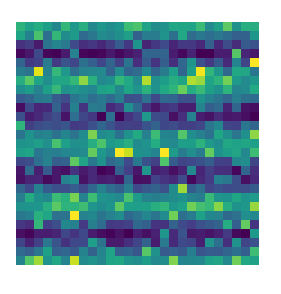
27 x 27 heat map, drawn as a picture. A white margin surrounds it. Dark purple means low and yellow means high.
Horizontal stripes repeat 4 times down the table. There is no seam. On average the colour sits 40% of the way up the scale. No single row or column stands out from its neighbours.
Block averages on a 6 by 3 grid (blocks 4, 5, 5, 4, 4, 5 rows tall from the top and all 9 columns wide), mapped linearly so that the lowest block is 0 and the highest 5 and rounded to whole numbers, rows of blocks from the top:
1 1 1 | 4 3 5 | 1 1 1 | 0 1 0 | 5 4 5 | 1 0 1
